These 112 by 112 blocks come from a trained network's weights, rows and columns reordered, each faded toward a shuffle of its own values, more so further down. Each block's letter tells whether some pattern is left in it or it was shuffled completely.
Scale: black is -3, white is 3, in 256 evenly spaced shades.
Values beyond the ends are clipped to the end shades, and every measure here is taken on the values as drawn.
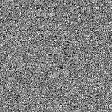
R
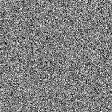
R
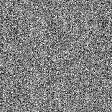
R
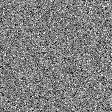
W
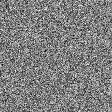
W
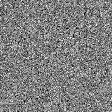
R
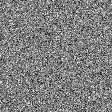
W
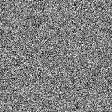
R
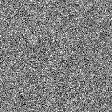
R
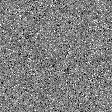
W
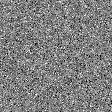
W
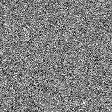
R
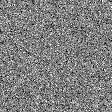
W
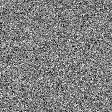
R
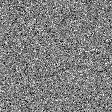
W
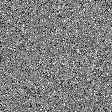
W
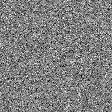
R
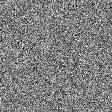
W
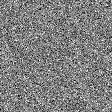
W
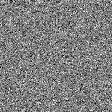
R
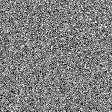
R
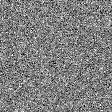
W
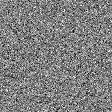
R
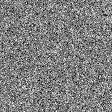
W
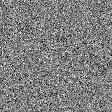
W
